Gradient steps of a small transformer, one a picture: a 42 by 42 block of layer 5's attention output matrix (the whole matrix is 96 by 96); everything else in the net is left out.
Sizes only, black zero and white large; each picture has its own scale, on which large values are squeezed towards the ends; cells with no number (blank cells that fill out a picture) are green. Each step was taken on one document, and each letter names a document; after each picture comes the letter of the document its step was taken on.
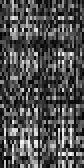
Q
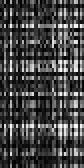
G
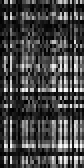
G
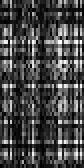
G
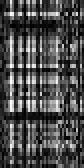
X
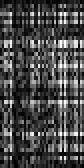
G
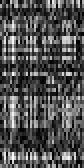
Q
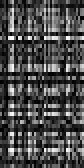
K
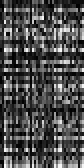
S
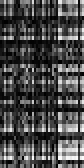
S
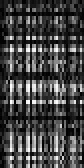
X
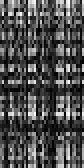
K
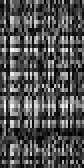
Q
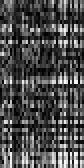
G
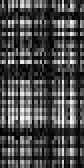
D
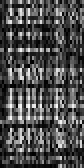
X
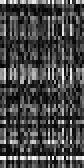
S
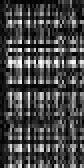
X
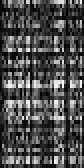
X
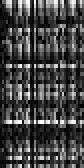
X
